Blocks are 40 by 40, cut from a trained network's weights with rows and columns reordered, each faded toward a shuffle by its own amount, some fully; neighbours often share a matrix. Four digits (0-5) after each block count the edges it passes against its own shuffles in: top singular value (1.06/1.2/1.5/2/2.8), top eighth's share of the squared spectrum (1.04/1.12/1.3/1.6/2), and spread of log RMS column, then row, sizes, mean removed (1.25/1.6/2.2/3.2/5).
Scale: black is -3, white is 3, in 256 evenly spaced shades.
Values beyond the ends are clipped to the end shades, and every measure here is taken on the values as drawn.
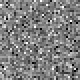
0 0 0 0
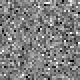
0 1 0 0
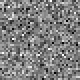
0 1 0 0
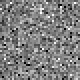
1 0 0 0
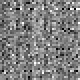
3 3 0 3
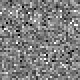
0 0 0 0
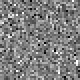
0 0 0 0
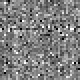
2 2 0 2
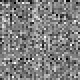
2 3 0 2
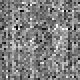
3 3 0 2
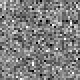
1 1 0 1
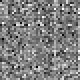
2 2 0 2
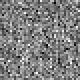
1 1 0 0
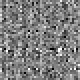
2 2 0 2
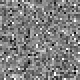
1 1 0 0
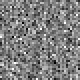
1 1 0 0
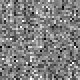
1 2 0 1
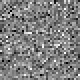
0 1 0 1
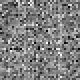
1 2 0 2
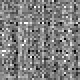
3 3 0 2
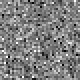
1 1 0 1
